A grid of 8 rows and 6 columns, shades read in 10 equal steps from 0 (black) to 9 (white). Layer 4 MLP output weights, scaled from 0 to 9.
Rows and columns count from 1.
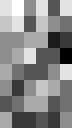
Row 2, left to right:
7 8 3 7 5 4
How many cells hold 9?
1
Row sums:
41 34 25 25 29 29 26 20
